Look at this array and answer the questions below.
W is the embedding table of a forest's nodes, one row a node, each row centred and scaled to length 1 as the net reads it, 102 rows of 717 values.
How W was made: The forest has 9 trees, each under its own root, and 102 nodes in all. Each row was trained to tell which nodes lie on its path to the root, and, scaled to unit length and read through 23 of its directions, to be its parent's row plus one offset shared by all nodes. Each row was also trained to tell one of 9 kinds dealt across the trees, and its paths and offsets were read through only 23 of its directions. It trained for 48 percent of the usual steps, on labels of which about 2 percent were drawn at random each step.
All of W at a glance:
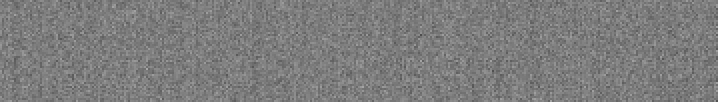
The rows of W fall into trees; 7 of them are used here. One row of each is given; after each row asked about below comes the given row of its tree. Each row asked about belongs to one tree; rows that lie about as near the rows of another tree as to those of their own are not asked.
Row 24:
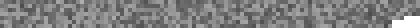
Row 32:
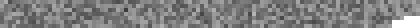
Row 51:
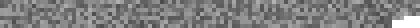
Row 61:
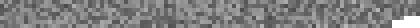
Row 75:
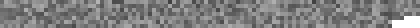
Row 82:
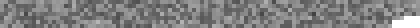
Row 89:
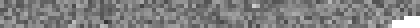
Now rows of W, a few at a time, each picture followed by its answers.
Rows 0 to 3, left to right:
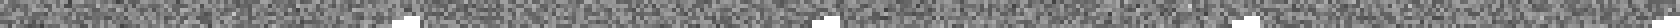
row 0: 32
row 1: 75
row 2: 61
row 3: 82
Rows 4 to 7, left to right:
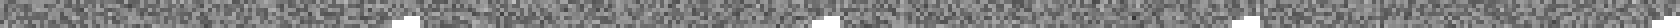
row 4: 75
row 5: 32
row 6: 32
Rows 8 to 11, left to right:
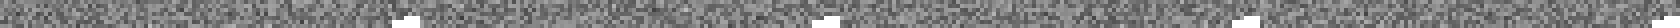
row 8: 75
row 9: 89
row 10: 32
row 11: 75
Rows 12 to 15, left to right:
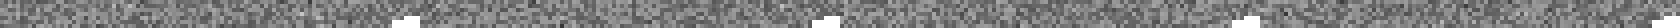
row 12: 24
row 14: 32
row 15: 51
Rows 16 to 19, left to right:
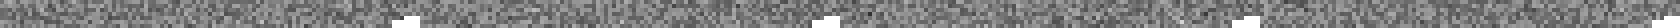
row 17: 82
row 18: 89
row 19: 32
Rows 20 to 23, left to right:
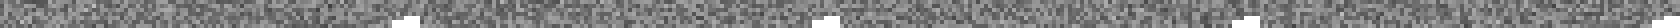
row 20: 32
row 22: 75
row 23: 24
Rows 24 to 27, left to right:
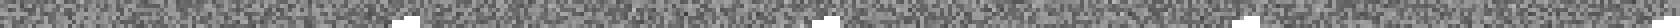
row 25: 89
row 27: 82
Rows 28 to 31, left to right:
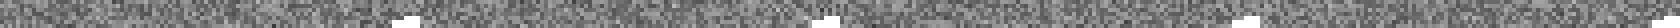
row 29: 89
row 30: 82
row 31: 51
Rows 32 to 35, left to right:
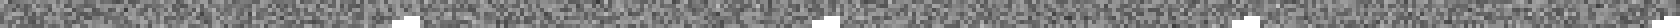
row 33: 32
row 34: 61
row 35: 75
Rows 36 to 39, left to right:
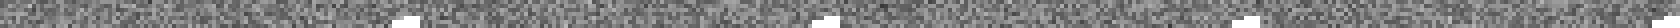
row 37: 32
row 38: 61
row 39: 82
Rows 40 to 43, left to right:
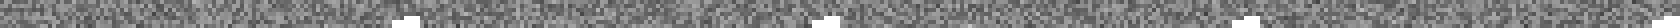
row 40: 24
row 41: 61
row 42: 24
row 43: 61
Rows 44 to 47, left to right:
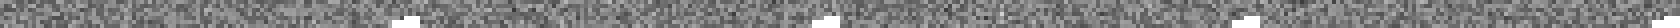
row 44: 24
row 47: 82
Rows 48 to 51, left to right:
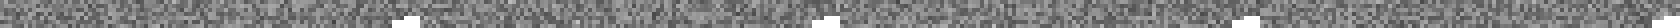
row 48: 75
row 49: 24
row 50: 61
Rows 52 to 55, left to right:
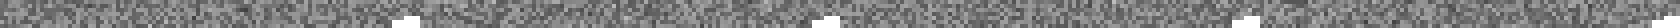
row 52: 61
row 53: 51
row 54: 51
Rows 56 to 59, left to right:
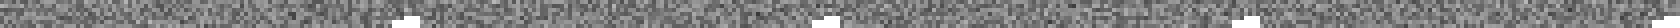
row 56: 75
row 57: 89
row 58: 75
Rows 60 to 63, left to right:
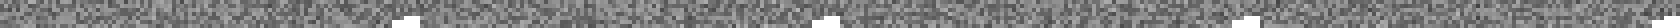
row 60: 32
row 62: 61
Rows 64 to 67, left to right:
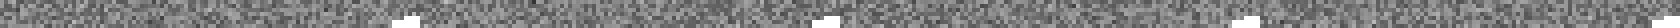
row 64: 61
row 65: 89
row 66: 32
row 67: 61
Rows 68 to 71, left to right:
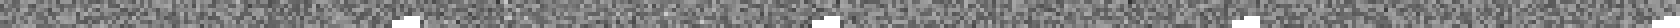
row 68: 32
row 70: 75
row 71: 32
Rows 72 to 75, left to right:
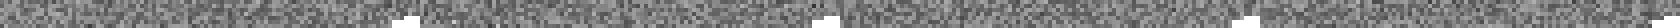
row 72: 89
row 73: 75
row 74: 32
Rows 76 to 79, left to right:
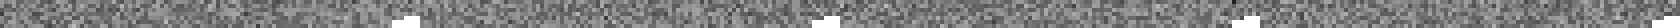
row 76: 32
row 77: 24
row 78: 75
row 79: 89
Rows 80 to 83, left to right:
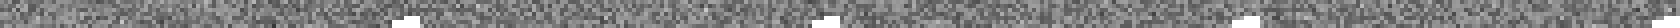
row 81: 75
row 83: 82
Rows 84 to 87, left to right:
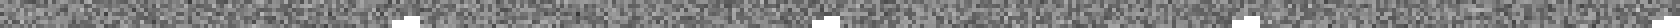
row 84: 61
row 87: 61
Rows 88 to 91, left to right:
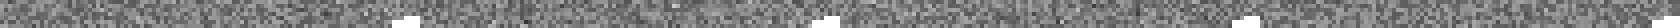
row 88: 75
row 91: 61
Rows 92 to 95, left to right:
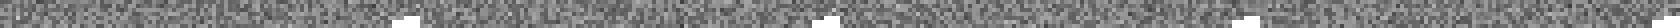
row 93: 89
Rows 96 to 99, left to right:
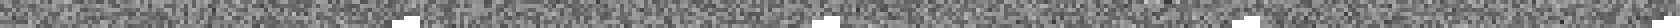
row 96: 82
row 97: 24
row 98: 61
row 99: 82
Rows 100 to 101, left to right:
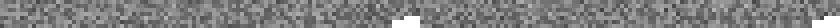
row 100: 24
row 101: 75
